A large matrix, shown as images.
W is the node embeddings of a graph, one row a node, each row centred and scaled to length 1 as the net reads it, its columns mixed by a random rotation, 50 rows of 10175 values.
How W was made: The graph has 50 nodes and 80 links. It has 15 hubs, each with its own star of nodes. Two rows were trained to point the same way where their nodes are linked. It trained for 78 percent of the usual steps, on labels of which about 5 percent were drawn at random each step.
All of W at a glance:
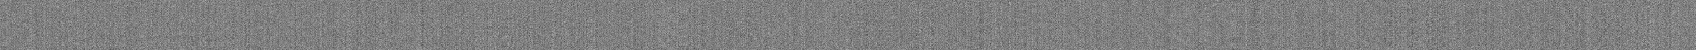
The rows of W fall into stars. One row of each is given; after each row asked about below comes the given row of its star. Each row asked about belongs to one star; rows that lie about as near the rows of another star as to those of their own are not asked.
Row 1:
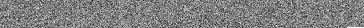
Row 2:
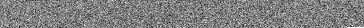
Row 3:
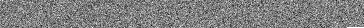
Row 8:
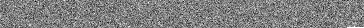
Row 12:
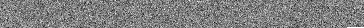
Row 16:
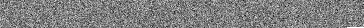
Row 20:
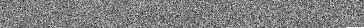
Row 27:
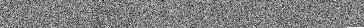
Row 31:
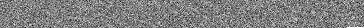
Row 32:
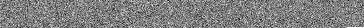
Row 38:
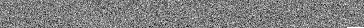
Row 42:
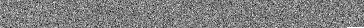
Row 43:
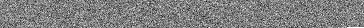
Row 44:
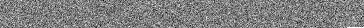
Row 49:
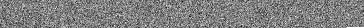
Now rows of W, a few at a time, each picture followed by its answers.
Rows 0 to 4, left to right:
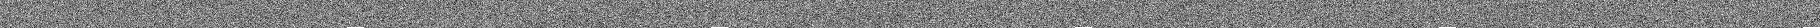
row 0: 42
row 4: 3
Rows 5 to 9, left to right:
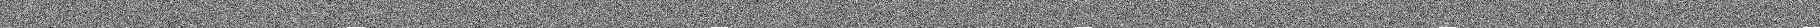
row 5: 31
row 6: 42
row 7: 27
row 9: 27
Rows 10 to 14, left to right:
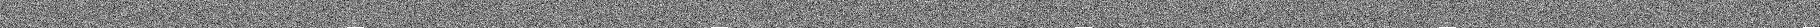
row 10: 43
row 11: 3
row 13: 16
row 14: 31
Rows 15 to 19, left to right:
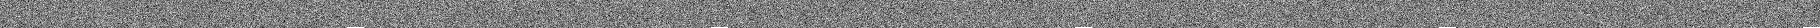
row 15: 20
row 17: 44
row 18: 32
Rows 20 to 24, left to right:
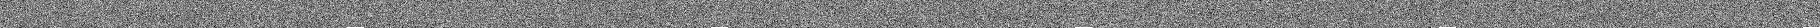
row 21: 38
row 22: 38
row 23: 2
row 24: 43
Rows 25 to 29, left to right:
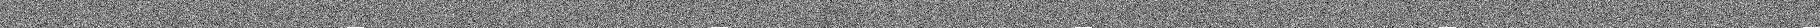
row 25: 1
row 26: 27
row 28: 8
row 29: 16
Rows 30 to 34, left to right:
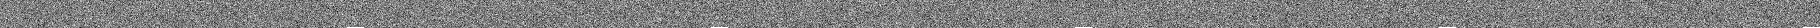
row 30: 12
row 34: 31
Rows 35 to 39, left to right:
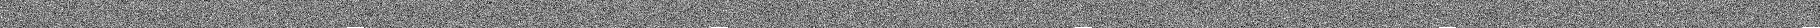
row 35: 20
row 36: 43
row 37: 49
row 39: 49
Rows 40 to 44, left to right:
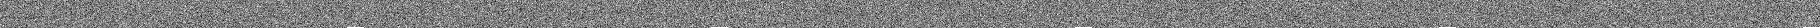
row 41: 49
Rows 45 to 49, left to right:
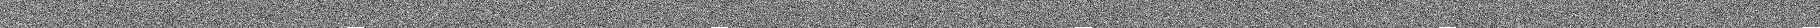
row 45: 2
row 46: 32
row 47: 20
